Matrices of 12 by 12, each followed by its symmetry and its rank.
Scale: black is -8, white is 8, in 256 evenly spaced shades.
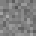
antisymmetric, full rank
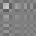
symmetric, rank one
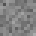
symmetric, full rank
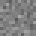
antisymmetric, full rank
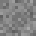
symmetric, full rank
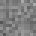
antisymmetric, full rank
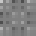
symmetric, rank one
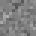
antisymmetric, full rank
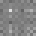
symmetric, rank two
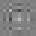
symmetric, rank one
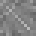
symmetric, full rank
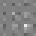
symmetric, rank two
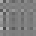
neither, rank one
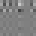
neither, rank one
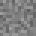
antisymmetric, full rank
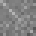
symmetric, full rank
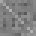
symmetric, full rank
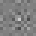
symmetric, rank two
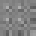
symmetric, rank two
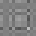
symmetric, rank one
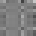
neither, rank one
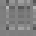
neither, rank one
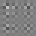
symmetric, rank one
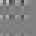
neither, rank one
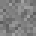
antisymmetric, full rank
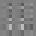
neither, rank one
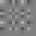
symmetric, rank one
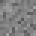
symmetric, full rank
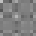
symmetric, rank two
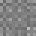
symmetric, rank two
